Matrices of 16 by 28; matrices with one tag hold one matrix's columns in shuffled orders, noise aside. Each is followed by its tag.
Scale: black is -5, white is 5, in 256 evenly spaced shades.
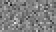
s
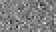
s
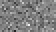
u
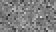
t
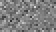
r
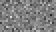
t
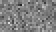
s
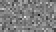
t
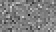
t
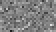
u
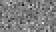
s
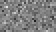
r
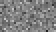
u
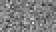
s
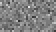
r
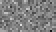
u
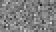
s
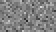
r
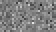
s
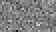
u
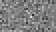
t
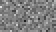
r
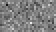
s
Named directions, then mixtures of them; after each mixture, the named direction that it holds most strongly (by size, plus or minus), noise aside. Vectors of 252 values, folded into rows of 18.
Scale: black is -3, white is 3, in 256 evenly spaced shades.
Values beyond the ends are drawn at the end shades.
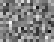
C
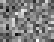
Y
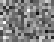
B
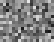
C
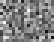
B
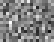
C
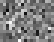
C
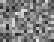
Y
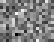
Y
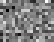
Y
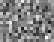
C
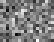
Y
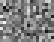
B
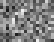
Y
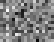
Y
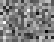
B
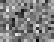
Y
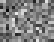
Y
